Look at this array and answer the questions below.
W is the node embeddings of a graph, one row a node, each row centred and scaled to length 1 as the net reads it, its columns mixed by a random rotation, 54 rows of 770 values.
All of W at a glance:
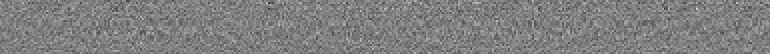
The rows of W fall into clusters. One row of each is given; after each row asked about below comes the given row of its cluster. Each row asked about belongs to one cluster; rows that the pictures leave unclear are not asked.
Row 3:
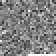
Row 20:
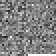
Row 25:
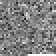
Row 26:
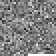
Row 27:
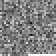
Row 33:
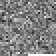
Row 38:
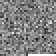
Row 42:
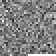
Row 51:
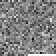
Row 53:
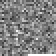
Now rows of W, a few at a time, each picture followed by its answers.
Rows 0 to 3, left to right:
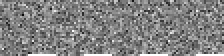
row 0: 25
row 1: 53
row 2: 3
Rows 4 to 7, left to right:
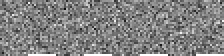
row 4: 33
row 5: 26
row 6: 42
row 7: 38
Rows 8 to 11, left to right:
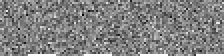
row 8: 42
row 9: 3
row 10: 27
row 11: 38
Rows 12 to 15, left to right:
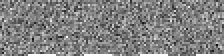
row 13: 20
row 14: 27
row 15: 42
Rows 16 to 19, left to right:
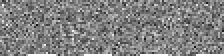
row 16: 42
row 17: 53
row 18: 51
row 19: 51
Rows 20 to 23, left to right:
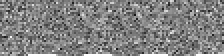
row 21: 25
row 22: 25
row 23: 3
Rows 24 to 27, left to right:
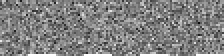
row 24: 3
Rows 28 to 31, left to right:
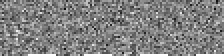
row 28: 53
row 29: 26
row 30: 20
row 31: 38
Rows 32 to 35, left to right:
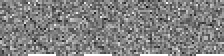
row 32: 33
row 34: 33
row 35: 51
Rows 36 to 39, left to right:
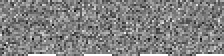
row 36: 51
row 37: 20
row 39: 51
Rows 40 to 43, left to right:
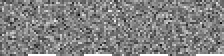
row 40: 38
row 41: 25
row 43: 53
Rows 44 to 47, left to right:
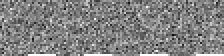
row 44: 51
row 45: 26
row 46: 25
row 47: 27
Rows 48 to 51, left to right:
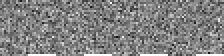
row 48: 3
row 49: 33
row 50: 20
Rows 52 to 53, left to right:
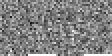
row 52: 27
